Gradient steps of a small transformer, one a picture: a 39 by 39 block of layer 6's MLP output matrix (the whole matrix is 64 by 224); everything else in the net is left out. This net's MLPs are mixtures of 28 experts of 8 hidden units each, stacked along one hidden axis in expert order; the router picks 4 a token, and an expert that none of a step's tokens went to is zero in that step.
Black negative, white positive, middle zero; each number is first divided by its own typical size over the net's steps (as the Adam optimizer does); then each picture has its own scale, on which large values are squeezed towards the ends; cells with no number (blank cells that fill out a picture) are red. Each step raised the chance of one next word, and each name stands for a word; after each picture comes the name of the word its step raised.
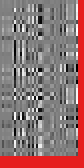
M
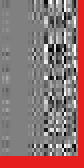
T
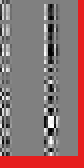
M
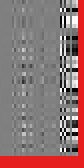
T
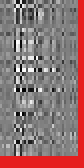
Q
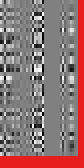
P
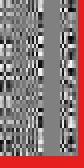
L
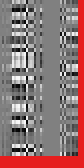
L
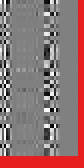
Q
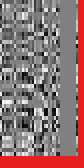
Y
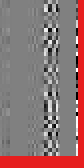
M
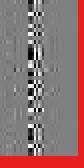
Q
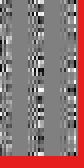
Q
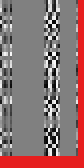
L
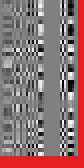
T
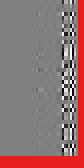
Q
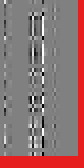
M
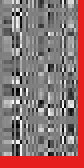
Y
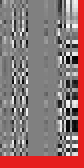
Y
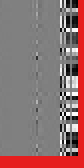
Y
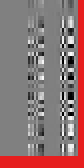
M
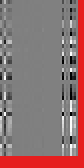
M
